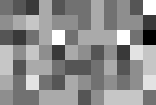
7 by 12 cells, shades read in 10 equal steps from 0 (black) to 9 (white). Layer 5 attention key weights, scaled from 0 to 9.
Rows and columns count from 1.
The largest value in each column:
7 6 8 6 9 6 6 6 7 9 8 9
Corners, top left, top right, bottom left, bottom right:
4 9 5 4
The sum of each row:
53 60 59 62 57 62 64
